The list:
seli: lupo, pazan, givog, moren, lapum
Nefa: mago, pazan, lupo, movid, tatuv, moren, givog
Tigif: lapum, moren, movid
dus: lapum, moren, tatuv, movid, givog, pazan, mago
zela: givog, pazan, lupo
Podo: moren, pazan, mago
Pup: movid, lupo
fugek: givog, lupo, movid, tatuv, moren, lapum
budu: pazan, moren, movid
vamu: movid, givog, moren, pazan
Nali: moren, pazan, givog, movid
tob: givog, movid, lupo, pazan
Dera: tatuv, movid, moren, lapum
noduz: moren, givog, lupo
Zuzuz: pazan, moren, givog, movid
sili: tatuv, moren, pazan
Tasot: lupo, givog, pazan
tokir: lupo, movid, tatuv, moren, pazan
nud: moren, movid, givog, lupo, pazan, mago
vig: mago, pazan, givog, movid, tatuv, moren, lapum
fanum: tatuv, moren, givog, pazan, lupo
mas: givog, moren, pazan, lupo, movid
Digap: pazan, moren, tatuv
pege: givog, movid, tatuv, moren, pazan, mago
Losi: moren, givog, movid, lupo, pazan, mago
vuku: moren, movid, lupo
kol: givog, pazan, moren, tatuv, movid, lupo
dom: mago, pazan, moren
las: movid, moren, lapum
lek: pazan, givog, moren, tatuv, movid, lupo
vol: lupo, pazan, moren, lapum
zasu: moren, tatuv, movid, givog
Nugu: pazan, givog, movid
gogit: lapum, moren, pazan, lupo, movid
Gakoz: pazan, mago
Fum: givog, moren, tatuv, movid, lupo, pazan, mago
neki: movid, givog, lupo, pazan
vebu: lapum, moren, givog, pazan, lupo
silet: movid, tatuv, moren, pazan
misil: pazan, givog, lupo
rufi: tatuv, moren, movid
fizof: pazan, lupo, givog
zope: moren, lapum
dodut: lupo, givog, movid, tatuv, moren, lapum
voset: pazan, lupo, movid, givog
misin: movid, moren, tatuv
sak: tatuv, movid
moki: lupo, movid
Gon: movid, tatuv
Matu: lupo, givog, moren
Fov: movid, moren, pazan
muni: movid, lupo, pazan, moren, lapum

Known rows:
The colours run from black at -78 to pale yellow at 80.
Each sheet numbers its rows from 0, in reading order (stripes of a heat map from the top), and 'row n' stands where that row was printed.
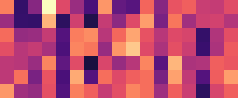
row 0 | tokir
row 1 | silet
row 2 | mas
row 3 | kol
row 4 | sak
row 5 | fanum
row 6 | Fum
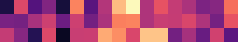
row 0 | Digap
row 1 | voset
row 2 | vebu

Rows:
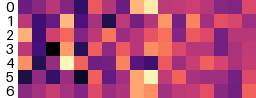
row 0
Nugu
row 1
Gon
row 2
tob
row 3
nud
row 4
moki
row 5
budu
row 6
fizof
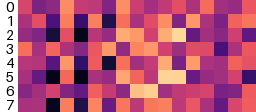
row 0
vol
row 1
rufi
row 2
gogit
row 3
zela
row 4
Dera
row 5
Tigif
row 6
misil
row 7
zasu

